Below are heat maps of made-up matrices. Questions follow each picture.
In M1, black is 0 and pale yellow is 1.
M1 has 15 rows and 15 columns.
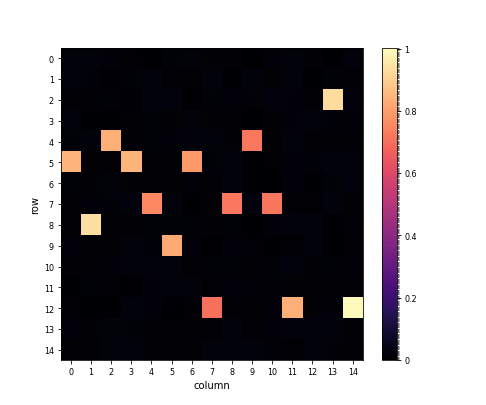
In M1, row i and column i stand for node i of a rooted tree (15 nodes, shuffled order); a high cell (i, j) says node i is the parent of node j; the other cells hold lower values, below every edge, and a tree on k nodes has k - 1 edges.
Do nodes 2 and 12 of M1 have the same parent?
no
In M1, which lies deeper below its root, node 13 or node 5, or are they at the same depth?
the same depth
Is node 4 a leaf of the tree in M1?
no
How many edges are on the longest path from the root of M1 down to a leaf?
5
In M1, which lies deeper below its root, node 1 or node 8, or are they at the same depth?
node 1
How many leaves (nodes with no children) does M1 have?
8
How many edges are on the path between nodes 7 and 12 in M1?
1
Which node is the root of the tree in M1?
12
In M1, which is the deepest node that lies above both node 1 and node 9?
7
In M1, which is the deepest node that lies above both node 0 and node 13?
4
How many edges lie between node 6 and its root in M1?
5
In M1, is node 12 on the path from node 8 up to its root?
yes
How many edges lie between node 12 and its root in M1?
0
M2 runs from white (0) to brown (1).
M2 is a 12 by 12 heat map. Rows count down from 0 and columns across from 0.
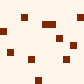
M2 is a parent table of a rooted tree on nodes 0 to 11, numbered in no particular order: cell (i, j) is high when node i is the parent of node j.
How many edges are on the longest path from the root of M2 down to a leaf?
5
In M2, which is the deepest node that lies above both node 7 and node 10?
3
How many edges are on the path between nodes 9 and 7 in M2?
6
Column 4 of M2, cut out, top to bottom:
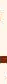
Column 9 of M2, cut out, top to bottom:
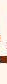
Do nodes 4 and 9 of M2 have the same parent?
yes
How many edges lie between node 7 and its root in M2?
2
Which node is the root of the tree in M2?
2
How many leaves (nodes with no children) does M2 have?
4
